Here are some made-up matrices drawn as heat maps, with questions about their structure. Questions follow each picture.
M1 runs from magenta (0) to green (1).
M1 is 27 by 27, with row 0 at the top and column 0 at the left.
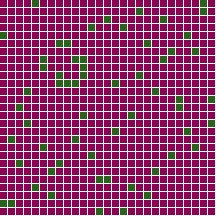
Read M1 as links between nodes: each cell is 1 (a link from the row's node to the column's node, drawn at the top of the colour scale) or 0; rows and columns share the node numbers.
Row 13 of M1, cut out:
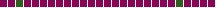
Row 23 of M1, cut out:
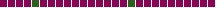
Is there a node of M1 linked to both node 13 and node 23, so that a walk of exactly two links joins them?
no
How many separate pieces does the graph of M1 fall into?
1
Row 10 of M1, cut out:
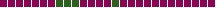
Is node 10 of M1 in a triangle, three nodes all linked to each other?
yes
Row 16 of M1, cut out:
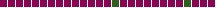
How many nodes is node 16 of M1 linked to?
2
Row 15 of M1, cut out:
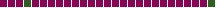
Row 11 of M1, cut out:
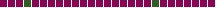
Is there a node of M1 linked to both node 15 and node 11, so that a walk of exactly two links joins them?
yes
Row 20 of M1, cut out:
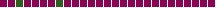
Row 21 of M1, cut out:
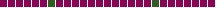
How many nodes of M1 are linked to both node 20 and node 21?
0
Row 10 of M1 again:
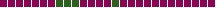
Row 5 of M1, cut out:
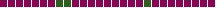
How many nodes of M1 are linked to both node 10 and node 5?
2
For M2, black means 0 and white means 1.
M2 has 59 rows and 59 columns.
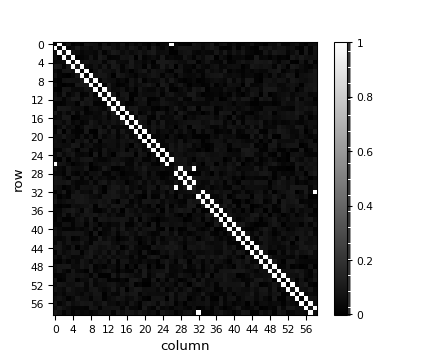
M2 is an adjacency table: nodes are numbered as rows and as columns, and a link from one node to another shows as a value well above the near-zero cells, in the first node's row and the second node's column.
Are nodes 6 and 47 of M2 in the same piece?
no
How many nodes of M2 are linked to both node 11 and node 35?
0
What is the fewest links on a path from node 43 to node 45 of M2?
2
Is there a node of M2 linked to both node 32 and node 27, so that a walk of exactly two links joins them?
no
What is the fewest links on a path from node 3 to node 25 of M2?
5
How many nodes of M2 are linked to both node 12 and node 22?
0
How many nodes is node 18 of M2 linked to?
2
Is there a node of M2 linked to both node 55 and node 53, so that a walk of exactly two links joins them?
yes
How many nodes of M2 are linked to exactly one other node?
0
